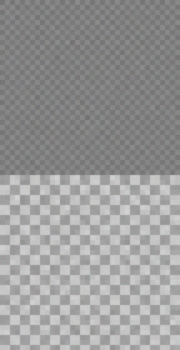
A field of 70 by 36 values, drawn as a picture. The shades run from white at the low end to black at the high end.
It is made of 2 by 1 panels. Panel 1,1: middling, checkered, faint in contrast. Panel 2,1: low, checkered.
